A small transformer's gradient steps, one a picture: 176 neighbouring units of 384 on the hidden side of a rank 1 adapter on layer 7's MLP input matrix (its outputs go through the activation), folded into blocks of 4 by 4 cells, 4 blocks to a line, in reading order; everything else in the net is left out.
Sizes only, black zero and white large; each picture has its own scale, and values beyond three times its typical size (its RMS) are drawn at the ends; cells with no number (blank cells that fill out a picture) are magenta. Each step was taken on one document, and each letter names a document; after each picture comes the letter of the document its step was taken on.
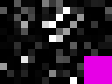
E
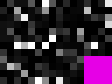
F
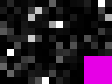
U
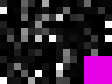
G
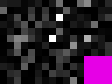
E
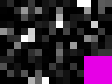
U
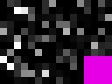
F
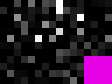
E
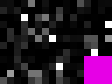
G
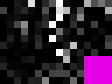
E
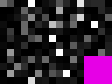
U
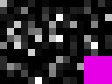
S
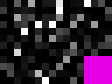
E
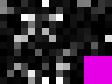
G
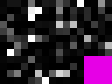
U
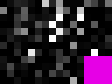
E
